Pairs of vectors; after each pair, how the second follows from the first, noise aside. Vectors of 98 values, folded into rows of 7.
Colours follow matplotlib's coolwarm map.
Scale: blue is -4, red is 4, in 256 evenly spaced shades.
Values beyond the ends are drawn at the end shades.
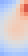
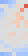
partly zeroed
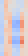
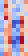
scaled up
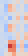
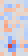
sign-scrambled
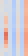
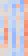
copied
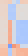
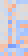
sign-scrambled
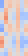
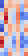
scaled up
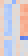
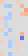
partly zeroed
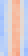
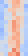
copied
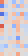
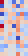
scaled up
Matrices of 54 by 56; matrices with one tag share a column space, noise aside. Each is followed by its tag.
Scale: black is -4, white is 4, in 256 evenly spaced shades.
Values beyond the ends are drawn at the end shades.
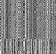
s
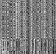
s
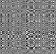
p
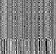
s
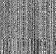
s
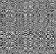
p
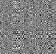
p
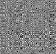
p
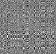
p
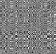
p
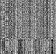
s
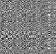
p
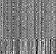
s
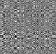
p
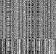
s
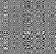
p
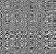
p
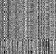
s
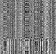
s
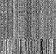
s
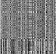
s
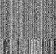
s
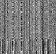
s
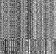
s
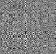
p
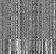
s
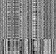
s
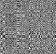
p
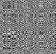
p
